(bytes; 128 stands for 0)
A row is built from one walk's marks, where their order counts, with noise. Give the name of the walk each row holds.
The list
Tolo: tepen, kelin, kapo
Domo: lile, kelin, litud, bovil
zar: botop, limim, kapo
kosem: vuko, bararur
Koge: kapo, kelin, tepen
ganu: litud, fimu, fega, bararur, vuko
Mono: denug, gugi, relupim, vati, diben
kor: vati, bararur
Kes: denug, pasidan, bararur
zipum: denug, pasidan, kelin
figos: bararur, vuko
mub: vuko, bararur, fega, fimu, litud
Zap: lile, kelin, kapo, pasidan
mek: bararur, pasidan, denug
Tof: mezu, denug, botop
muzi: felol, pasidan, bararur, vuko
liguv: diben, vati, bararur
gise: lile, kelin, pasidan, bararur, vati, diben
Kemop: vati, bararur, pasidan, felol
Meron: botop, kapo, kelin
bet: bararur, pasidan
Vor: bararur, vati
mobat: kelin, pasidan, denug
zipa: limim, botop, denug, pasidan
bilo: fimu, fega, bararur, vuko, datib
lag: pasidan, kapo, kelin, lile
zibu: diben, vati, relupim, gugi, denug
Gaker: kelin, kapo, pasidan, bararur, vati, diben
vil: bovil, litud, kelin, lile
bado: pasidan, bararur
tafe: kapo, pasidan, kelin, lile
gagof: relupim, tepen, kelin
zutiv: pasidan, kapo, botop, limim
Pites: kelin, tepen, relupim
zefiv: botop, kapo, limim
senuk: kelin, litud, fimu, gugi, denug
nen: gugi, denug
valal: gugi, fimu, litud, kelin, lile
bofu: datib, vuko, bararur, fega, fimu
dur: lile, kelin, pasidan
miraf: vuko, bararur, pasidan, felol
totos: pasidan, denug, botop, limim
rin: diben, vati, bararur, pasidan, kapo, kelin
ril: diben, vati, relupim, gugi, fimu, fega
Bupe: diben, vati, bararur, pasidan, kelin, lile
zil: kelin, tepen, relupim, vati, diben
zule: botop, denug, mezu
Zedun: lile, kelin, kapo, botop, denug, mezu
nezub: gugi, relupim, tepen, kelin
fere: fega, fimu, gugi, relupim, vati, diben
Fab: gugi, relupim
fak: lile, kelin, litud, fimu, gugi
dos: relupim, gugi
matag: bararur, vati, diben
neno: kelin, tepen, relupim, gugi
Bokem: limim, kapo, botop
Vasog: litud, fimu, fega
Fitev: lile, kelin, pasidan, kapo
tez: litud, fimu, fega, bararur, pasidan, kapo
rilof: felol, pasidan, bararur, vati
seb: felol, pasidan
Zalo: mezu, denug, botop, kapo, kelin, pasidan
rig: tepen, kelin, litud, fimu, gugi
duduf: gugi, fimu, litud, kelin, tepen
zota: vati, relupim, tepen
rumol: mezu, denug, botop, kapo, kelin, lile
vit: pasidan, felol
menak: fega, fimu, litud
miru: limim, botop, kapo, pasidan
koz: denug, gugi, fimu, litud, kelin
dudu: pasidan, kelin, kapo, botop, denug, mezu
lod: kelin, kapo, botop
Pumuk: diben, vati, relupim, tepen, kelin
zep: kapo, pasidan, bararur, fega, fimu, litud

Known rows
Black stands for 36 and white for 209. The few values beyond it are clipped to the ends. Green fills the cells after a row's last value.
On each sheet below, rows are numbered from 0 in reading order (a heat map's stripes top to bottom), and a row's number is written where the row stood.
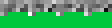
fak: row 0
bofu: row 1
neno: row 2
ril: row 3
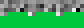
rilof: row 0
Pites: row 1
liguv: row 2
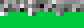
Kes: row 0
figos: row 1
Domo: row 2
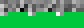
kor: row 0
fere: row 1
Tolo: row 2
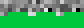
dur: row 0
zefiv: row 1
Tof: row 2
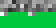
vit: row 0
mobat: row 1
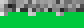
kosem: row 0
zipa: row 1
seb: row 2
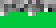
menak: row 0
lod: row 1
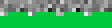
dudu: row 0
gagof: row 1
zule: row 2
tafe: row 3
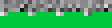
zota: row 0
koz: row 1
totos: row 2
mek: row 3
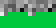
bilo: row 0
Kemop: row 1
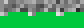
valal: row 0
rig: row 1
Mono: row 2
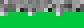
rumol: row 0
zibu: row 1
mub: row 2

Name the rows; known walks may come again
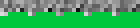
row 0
miru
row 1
rin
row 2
rilof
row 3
senuk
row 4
muzi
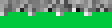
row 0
Bupe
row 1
zibu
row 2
lod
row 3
zutiv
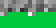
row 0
Fitev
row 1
Tolo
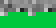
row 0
Zalo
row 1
Zedun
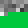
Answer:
zil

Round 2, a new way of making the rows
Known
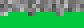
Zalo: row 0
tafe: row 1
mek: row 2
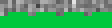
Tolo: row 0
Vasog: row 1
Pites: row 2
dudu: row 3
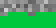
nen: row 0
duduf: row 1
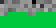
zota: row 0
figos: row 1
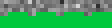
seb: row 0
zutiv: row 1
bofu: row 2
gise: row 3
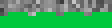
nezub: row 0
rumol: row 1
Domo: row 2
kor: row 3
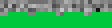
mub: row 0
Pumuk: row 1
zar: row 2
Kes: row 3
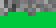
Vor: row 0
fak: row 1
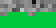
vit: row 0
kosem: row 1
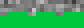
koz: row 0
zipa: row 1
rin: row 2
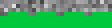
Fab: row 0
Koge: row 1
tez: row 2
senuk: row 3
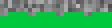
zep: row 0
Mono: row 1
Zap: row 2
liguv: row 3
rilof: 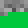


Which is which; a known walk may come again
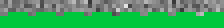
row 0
zep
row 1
Gaker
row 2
rig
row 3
bet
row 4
Fab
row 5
seb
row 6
bado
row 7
Zalo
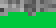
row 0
zibu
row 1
lag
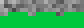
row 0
totos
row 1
menak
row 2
valal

